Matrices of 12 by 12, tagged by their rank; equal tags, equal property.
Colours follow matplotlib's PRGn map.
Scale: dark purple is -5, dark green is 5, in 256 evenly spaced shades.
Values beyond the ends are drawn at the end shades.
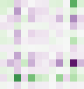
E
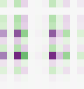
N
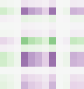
N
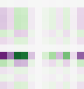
N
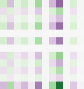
N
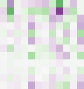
E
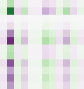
N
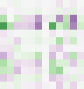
E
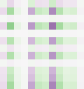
N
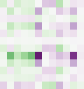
E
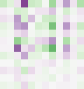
E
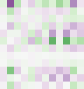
E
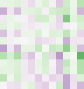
E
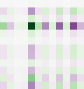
N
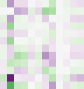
E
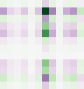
N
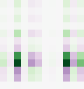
N
